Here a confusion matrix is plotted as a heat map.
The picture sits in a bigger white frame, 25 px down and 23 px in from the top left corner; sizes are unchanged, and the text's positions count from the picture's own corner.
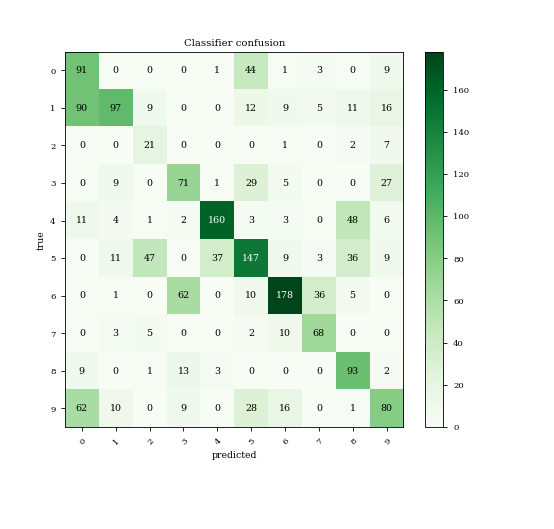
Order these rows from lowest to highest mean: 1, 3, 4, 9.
3, 9, 4, 1
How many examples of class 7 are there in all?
88
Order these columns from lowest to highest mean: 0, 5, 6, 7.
7, 6, 0, 5
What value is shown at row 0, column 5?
44
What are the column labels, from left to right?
0, 1, 2, 3, 4, 5, 6, 7, 8, 9
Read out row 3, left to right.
0 9 0 71 1 29 5 0 0 27
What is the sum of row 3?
142
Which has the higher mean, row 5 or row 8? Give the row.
5
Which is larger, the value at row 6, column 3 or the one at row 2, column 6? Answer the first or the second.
the first
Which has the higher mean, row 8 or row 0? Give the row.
0
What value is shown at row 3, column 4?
1
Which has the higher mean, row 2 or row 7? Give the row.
7
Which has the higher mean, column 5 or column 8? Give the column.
5
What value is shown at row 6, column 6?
178
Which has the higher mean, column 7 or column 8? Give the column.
8
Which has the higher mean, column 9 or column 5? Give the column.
5
